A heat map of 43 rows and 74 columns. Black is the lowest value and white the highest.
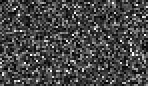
No overall slope runs across the table. On average the colour sits 30% of the way up the scale. No row or column stands out. The texture is fine-grained noise. The values are skewed, with a long tail toward high values. No regular stripes run through it. There is no seam.
